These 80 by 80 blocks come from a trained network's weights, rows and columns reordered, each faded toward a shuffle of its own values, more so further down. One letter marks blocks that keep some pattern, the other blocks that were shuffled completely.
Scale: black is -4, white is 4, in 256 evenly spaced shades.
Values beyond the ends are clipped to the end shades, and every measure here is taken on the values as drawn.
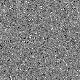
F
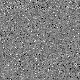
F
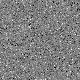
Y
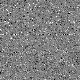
F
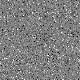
F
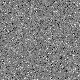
Y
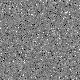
Y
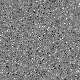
Y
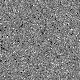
Y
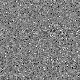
F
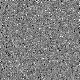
F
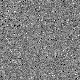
F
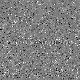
F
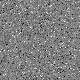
Y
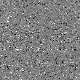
F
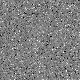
Y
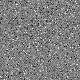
Y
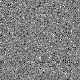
F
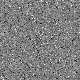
Y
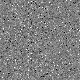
F
